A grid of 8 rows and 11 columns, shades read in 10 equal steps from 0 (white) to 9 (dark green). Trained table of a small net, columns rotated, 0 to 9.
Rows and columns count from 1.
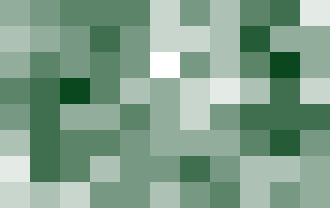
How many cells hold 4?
15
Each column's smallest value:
1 3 2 3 3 0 2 1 3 3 1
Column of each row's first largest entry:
10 9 10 3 2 10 2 8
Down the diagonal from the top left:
4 4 5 6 6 4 7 6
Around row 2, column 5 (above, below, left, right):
6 5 7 2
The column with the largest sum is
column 10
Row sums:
51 47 53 50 58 58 49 43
